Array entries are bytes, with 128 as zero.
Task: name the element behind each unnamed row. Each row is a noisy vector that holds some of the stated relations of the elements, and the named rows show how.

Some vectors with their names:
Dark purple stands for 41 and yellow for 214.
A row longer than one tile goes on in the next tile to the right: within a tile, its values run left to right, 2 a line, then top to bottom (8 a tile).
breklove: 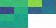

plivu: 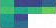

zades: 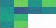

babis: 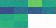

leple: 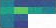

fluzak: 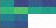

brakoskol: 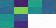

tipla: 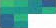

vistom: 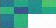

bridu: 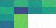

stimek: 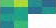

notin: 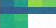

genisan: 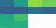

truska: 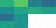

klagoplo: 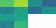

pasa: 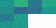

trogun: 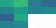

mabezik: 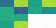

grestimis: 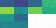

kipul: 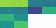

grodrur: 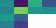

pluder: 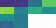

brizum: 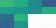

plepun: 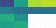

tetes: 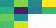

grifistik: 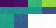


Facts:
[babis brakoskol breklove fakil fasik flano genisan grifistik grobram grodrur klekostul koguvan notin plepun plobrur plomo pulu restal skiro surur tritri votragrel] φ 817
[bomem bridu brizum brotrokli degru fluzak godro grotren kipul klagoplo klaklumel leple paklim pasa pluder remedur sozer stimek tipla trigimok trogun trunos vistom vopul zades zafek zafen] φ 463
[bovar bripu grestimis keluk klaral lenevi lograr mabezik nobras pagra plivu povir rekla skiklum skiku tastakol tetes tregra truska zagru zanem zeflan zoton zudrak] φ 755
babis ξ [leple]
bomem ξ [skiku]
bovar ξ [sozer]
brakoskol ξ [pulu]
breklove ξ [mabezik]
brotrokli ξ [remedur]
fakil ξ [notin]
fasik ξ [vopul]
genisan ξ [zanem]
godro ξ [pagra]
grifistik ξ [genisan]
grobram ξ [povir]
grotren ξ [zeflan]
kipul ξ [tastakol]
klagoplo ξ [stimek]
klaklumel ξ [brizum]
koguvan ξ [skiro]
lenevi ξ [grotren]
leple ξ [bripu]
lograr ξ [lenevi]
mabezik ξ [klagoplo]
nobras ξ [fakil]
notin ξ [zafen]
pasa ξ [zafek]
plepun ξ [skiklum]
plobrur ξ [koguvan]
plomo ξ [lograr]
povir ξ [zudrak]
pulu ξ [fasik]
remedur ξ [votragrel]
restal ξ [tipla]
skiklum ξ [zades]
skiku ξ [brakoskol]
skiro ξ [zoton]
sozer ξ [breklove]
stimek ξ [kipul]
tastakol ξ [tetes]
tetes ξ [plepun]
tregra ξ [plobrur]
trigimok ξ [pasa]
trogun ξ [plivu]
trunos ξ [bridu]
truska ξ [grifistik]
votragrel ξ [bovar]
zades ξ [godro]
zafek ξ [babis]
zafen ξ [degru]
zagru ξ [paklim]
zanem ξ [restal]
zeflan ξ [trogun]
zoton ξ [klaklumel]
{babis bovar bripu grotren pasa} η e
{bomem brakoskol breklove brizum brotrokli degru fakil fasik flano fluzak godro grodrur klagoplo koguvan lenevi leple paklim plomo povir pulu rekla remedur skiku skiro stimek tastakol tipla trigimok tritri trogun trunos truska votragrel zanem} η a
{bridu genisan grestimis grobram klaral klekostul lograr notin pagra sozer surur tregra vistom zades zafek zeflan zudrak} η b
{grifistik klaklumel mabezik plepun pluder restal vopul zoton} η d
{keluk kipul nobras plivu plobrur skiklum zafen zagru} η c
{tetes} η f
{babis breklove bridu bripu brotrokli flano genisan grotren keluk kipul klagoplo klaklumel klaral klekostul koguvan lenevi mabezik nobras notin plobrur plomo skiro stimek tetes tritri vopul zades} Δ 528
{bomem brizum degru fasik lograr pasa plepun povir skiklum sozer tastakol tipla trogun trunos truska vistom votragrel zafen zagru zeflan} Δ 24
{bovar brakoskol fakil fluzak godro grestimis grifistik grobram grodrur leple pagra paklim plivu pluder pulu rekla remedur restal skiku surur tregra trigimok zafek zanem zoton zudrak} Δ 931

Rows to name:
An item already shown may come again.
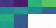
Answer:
grobram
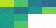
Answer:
keluk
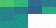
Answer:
zafen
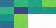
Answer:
vopul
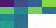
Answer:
zoton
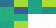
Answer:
mabezik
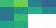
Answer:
lenevi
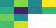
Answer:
tetes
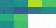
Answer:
klekostul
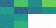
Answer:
sozer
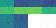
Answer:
rekla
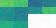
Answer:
zagru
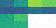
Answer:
genisan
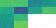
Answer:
bripu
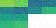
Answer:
nobras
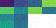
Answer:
zoton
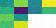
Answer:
tetes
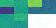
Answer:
plomo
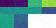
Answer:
grifistik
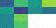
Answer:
klaklumel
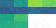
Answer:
genisan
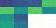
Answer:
tregra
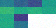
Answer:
bovar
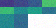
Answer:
zafek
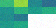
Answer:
tastakol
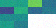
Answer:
votragrel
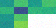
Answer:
klaral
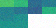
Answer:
zafen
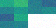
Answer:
trogun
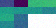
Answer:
surur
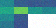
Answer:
godro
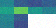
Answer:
remedur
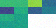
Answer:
breklove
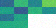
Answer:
zeflan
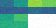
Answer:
genisan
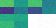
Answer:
plobrur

